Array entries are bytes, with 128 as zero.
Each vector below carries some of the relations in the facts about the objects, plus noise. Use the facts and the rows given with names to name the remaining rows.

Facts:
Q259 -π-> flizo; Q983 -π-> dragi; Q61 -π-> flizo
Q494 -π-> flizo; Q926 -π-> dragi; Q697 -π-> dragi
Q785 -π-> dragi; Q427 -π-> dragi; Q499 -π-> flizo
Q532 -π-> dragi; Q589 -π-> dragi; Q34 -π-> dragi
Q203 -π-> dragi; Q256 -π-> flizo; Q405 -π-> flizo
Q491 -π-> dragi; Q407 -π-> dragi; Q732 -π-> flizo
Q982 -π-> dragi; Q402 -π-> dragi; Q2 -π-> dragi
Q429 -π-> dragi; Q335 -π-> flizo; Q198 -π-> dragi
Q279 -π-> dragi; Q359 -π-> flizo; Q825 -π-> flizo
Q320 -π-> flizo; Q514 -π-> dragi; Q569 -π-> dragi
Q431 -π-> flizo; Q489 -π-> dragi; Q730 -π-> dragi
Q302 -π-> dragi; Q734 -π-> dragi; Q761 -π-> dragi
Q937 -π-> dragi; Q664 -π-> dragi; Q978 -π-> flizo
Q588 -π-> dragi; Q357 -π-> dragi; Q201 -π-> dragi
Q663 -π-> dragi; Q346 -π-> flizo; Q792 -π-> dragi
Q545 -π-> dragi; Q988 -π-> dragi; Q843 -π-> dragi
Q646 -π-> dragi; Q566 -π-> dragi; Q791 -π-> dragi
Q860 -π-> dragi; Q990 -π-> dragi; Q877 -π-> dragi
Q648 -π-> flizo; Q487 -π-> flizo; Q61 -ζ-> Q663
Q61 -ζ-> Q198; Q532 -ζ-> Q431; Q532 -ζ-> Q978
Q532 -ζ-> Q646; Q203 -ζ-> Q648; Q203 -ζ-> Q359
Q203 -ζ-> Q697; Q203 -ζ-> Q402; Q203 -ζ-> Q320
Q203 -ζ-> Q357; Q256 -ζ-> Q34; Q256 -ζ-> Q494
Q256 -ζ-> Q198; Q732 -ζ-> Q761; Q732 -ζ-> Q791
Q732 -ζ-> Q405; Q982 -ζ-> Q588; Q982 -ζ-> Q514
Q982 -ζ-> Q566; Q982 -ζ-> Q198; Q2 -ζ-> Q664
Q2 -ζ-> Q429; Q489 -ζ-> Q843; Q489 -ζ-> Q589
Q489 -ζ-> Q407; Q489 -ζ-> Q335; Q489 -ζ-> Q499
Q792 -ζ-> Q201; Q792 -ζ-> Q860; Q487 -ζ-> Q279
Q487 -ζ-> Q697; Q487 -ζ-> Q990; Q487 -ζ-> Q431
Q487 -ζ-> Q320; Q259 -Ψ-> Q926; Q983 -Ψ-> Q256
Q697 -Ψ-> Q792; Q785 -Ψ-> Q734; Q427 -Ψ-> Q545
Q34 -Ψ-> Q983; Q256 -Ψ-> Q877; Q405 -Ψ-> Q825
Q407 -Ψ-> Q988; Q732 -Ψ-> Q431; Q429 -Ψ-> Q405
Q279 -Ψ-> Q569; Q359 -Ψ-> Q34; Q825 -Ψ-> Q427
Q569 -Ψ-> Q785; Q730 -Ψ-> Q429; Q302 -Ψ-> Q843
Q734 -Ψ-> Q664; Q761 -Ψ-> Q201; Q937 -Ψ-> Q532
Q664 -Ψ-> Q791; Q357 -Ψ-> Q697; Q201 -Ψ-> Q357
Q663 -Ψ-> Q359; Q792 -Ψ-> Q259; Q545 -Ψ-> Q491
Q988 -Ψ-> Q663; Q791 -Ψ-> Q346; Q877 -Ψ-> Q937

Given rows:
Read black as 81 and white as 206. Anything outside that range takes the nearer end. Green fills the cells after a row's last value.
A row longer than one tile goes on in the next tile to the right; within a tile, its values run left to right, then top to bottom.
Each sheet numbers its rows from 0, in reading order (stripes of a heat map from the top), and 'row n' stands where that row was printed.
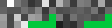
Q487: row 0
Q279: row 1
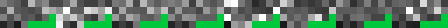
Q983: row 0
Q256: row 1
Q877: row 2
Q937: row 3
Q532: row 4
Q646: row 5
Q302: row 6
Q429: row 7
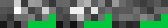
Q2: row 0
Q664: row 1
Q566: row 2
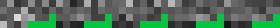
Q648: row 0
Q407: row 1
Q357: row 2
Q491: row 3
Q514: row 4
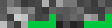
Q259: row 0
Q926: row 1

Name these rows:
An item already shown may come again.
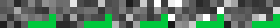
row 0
Q761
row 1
Q697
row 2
Q359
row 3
Q532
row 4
Q646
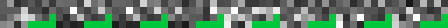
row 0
Q346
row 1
Q429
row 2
Q429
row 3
Q34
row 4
Q256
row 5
Q648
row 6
Q825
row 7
Q405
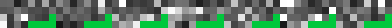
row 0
Q825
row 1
Q988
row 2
Q431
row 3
Q61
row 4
Q320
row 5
Q532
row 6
Q359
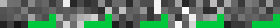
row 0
Q402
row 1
Q978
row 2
Q663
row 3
Q732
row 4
Q279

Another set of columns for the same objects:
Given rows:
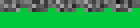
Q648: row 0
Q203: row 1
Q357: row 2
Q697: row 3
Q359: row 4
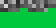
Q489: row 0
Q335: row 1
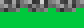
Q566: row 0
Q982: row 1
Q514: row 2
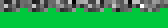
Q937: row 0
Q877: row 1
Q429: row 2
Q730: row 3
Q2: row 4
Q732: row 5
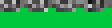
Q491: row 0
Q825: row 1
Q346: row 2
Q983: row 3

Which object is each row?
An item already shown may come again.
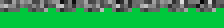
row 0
Q791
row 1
Q494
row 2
Q988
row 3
Q978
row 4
Q983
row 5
Q791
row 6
Q61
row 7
Q256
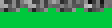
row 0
Q646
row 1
Q646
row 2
Q487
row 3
Q988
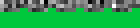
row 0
Q792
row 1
Q429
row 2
Q791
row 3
Q663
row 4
Q431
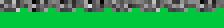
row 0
Q825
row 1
Q532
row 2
Q359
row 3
Q407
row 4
Q259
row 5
Q405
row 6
Q346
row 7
Q34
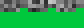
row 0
Q320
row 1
Q664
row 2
Q761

